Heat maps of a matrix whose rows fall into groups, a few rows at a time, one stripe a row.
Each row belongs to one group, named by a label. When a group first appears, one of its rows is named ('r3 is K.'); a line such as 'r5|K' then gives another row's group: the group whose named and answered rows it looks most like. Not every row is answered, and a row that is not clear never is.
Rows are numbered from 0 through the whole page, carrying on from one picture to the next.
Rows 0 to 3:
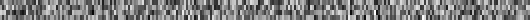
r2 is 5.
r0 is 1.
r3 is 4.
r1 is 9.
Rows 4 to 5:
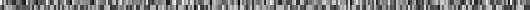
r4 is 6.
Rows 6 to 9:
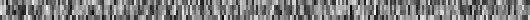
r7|5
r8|5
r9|1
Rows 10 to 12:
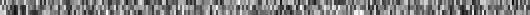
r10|1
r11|6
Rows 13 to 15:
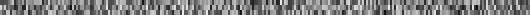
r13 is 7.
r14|6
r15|9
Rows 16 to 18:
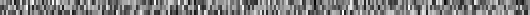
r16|7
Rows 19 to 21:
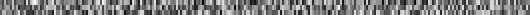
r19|7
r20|9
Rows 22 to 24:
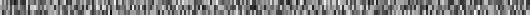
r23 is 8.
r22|6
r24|9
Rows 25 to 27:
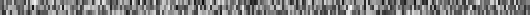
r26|4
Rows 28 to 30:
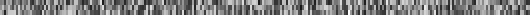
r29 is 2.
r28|1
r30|2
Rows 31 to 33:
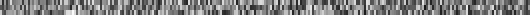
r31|4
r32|7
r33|2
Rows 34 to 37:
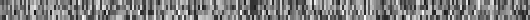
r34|7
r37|9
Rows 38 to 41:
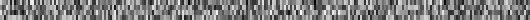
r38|8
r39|9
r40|6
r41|2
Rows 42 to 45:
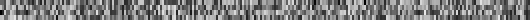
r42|1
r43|2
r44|4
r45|2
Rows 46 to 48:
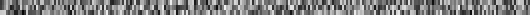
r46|4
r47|1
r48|5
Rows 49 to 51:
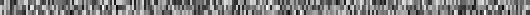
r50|8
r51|6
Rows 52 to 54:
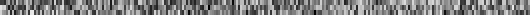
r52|1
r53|5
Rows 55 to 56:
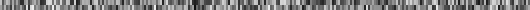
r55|9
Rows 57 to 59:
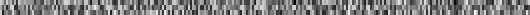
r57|2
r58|4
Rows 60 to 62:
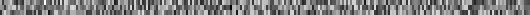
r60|4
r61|2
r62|1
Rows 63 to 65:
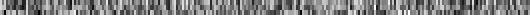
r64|5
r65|2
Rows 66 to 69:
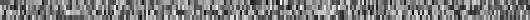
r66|7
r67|6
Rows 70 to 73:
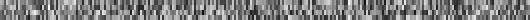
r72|7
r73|9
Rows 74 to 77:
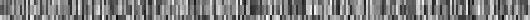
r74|7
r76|7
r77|8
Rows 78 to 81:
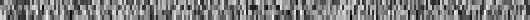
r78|4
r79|8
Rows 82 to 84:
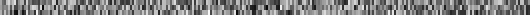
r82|2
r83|8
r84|6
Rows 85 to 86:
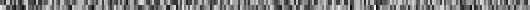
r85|1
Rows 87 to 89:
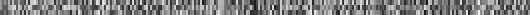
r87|8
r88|2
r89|7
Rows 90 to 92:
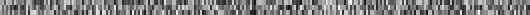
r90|2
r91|6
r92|8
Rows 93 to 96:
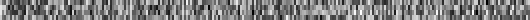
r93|9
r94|5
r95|6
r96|9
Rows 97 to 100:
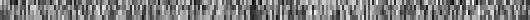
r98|8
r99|7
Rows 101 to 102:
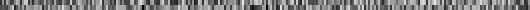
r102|7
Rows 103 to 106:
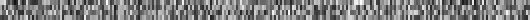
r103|5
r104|4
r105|9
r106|4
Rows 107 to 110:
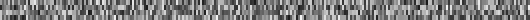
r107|8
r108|1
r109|2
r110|6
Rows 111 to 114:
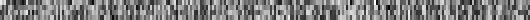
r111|5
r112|4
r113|4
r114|4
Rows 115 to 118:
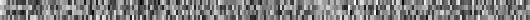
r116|2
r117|5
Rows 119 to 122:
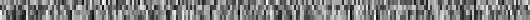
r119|8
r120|1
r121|6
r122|5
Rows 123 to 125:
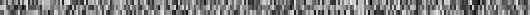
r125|1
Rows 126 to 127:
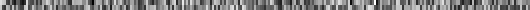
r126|5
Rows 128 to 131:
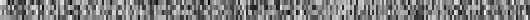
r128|5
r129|8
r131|8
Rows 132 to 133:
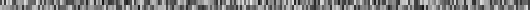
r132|1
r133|8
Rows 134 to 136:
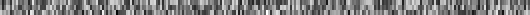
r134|9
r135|9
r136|8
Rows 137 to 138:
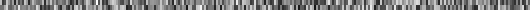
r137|9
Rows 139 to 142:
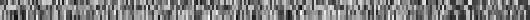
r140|2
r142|6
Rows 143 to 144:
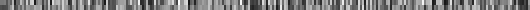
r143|7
